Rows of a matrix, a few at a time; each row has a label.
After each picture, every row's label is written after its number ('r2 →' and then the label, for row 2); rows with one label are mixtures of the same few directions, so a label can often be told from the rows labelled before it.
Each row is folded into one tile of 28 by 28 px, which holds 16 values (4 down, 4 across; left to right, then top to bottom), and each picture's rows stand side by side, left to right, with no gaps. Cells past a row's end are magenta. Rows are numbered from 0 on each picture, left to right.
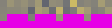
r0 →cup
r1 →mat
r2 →mat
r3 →mat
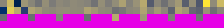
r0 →mat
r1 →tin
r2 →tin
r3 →tin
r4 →tin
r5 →cup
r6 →mat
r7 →cup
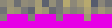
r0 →mat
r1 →mat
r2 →cup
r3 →cup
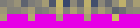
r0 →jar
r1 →jar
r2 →cup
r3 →cup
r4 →tin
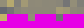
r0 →tin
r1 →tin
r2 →tin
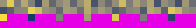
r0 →tin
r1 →tin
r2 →mat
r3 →cup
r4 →tin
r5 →mat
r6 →tin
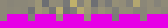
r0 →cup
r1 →mat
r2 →mat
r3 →cup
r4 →jar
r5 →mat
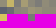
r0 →tin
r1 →tin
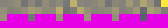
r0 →jar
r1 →tin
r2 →mat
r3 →jar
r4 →mat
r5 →jar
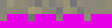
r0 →cup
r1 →tin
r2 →mat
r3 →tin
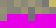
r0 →mat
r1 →jar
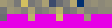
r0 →jar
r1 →jar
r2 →jar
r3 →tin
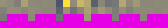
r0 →jar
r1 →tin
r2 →cup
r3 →cup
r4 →cup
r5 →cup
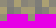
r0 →mat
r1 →mat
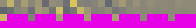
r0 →tin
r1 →mat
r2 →mat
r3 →jar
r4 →tin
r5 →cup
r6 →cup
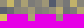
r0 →tin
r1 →jar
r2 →mat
